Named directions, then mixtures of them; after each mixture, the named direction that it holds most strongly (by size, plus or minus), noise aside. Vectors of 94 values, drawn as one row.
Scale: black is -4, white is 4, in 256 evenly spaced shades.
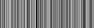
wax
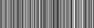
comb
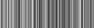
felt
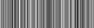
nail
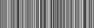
comb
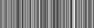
comb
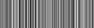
nail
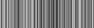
felt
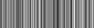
comb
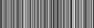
comb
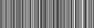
comb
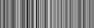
felt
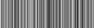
nail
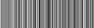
felt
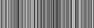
comb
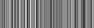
wax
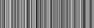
wax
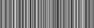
comb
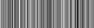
nail
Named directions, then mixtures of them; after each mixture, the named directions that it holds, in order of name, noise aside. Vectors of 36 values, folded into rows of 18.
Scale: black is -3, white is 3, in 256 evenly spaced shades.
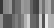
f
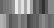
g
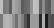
f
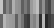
f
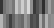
f, g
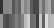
f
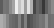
g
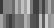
f, g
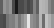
f, g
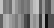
f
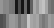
g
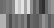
g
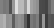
f, g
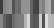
f
